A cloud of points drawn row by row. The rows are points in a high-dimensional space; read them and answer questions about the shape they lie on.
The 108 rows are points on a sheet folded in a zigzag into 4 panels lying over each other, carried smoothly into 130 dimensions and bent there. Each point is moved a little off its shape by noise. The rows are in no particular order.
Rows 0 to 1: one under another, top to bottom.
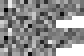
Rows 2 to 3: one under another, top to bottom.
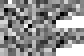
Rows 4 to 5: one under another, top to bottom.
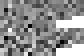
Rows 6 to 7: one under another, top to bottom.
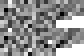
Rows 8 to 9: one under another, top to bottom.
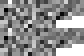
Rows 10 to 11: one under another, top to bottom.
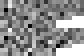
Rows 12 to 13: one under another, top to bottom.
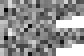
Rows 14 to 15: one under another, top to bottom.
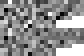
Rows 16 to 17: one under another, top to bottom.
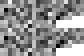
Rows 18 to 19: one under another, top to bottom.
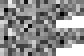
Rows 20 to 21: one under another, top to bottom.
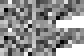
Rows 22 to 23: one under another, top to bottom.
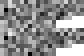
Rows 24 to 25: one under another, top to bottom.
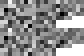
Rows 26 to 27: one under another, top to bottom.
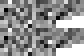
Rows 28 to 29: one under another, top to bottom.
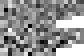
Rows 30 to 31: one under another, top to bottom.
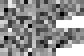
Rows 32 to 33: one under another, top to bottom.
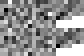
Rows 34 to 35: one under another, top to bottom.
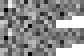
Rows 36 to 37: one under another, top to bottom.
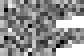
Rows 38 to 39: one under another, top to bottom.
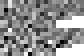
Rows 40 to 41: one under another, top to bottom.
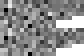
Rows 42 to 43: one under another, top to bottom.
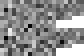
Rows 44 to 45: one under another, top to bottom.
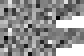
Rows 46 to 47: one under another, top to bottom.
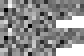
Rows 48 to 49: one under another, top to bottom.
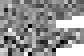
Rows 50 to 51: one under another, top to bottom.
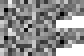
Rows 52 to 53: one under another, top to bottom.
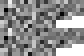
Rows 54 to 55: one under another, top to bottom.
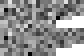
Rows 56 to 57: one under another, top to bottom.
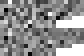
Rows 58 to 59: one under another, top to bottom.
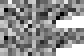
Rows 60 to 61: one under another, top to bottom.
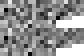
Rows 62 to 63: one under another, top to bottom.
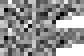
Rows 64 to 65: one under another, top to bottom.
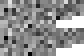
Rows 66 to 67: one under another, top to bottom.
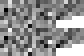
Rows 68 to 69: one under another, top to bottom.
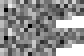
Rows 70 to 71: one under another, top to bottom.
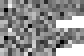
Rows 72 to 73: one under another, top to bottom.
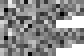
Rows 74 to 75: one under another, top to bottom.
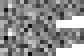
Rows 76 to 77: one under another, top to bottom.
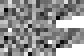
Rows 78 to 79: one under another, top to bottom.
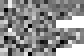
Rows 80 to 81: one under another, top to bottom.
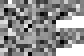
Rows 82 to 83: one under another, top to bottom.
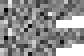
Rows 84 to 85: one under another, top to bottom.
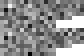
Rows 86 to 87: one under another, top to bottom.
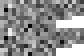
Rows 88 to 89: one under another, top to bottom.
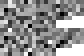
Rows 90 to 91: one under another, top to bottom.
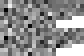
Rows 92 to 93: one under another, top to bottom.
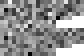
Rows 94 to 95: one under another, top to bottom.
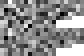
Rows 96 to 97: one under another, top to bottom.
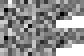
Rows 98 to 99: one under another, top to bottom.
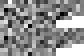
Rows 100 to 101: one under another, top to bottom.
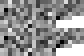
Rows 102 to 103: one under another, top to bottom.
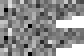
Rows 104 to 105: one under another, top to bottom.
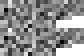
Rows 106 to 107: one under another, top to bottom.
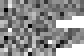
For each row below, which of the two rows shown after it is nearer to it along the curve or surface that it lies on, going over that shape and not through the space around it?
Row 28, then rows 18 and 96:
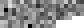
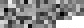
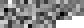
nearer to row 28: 96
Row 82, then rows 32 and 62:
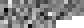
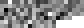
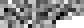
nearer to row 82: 32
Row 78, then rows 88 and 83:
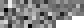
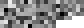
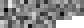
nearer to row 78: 83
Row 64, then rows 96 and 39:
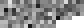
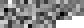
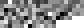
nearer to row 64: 39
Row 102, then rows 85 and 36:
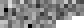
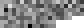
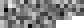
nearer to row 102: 85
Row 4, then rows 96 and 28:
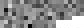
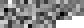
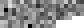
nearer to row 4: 28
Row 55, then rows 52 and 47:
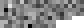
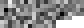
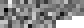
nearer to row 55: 47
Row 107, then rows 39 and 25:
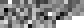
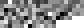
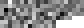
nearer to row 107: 39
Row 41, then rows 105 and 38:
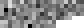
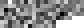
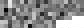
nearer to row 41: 38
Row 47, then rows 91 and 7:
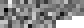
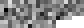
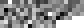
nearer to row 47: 91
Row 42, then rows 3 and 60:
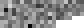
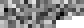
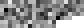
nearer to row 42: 60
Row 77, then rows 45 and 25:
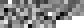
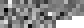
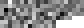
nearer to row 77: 45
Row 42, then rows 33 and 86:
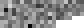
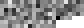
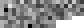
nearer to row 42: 33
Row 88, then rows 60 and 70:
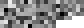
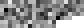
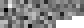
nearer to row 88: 70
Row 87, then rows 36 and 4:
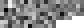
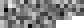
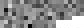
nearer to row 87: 36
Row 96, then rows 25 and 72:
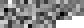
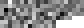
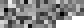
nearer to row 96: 72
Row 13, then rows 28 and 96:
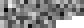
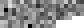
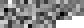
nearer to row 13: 96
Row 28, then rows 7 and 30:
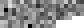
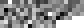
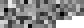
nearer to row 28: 7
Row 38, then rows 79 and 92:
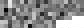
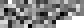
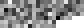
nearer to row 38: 92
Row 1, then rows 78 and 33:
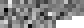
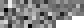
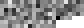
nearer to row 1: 33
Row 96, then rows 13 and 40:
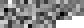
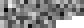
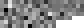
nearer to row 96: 13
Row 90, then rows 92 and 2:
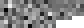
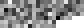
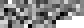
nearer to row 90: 92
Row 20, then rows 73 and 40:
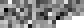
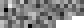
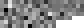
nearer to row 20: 40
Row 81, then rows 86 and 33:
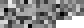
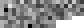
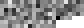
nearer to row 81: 86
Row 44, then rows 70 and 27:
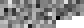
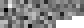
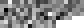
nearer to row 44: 27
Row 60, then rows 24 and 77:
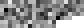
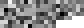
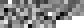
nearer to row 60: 77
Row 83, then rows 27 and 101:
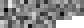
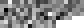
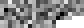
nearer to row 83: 101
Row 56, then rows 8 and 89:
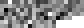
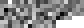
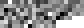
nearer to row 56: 89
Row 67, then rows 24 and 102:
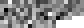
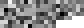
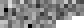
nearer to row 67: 102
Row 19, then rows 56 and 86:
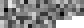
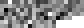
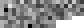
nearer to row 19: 86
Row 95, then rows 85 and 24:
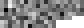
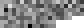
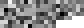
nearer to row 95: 85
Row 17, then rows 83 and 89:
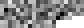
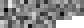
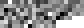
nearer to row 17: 83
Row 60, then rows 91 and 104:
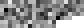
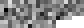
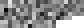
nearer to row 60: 91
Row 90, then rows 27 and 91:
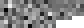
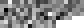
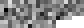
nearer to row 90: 27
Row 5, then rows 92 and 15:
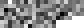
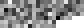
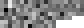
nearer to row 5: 15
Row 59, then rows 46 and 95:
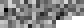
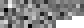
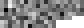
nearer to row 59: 95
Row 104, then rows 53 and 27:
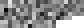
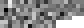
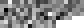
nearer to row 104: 53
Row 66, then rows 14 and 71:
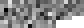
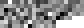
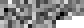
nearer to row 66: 14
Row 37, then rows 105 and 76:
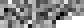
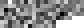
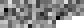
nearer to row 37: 105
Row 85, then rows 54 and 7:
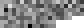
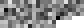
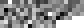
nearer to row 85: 54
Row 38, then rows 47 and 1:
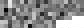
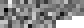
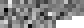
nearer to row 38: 47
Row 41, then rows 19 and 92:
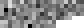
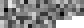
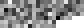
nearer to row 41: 92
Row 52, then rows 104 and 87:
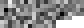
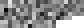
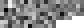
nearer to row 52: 87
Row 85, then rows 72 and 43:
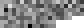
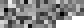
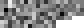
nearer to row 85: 43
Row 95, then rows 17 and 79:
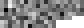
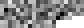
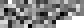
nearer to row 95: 17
